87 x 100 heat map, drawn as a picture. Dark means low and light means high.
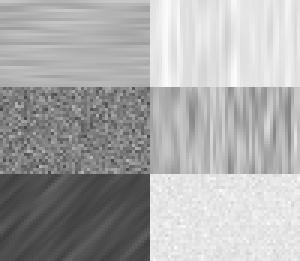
It is made of 3 by 2 panels. Panel 1,1: high, streaked across, faint in contrast. Panel 1,2: very high, streaked downward, faint in contrast. Panel 2,1: middling, fine-grained. Panel 2,2: high, streaked downward. Panel 3,1: low, slanting up to the right, faint in contrast. Panel 3,2: very high, fine-grained, faint in contrast.
